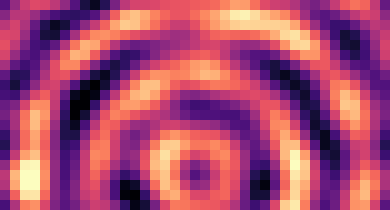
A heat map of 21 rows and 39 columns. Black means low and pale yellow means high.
There are no lone odd cells. The middle left is the ninth with the lowest average. Rings spread out from the bottom middle. On average the colour sits 50% of the way up the scale.
